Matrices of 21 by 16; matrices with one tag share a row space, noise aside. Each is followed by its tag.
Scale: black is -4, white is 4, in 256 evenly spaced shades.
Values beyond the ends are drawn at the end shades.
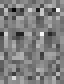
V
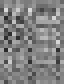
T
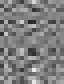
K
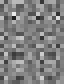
V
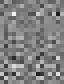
V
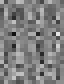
V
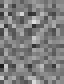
K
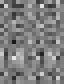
V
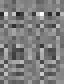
V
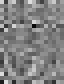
K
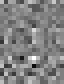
K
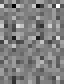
V
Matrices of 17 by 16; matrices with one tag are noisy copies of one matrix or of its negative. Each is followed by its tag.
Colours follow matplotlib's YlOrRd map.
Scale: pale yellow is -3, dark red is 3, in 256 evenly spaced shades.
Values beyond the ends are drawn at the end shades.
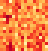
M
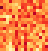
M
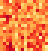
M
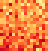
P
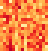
M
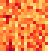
M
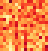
M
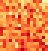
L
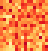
M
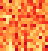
M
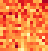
L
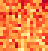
L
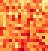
L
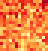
L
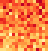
P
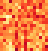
M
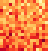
P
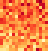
P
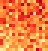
P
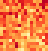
L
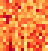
M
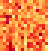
M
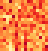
M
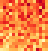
P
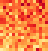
P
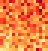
P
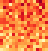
P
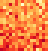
P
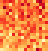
P
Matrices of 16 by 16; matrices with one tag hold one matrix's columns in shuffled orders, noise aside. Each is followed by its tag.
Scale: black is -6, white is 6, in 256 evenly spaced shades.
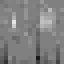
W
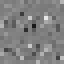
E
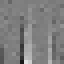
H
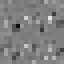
E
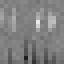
W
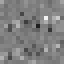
E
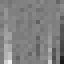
H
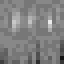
W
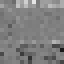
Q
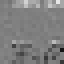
Q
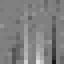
H
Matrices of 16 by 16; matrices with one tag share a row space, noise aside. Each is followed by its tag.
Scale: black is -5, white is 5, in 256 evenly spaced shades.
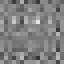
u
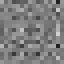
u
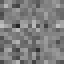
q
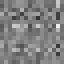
u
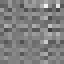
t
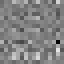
u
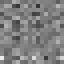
q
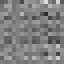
t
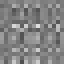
u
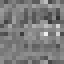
t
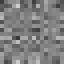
q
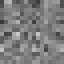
q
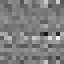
t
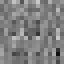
u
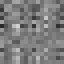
q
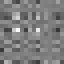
q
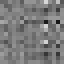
t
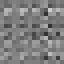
t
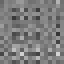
u
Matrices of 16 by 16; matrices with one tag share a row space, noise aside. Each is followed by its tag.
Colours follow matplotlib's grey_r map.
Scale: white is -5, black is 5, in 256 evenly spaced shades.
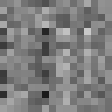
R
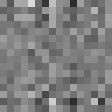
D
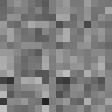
R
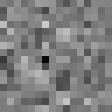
R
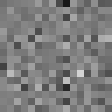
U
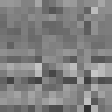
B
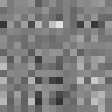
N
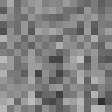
N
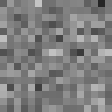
N
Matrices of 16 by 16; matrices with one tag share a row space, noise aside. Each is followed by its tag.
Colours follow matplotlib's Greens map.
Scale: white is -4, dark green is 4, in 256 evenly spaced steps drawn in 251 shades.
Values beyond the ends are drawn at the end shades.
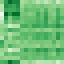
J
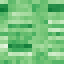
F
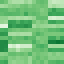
F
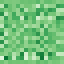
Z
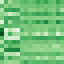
J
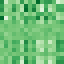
Z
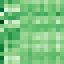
J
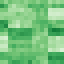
F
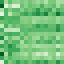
J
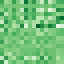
Z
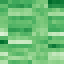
F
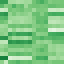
F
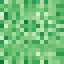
Z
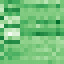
J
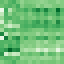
J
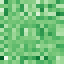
Z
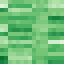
F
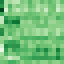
J
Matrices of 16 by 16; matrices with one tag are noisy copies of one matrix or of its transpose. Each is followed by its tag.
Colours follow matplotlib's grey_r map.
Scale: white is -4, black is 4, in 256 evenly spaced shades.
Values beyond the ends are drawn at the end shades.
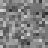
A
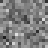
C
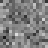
C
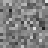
A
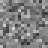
A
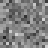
C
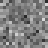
C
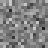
A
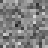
C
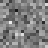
C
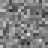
A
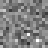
A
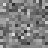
A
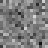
C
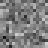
C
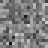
C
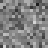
C
